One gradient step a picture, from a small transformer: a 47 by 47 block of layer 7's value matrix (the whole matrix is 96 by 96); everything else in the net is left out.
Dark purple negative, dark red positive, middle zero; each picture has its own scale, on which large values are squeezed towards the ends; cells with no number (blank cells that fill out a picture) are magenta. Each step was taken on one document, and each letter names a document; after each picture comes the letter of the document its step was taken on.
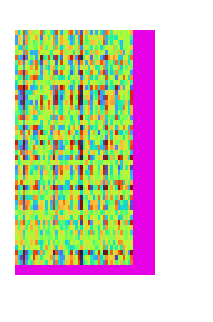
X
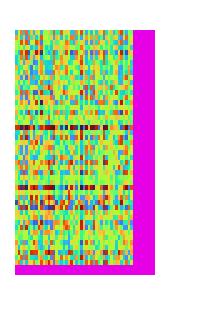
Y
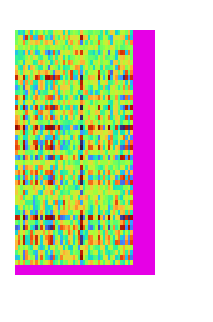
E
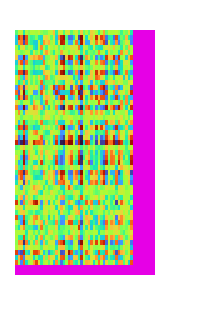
X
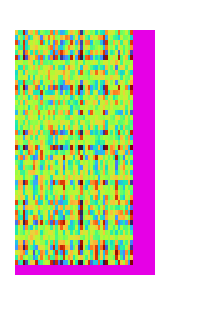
X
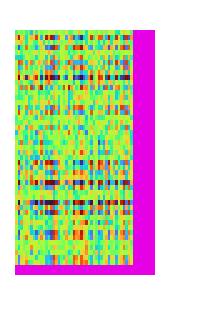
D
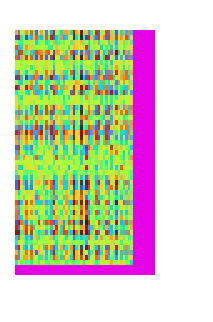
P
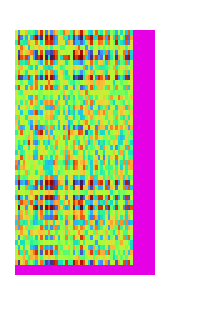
D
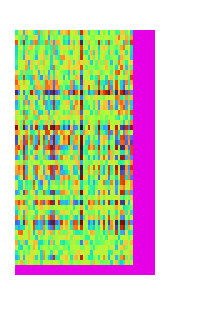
E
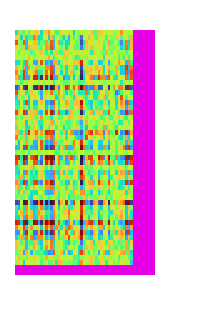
D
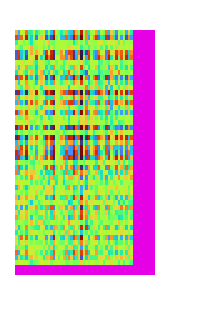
P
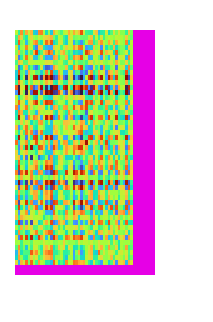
D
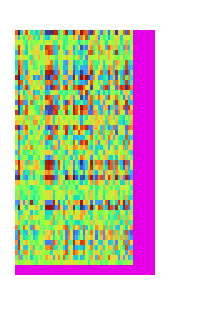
D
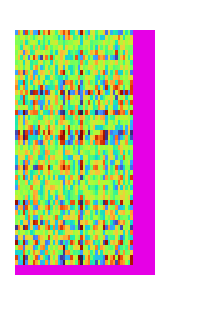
X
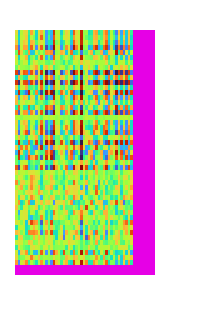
P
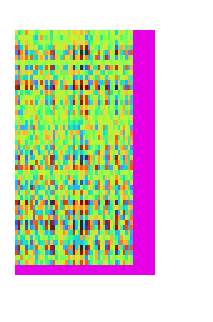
P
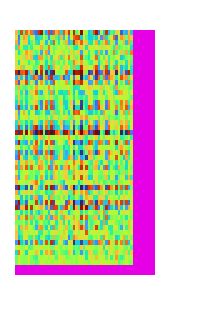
P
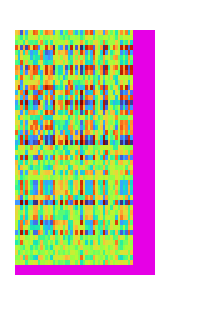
Y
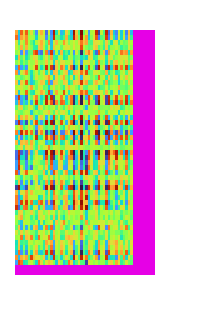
P
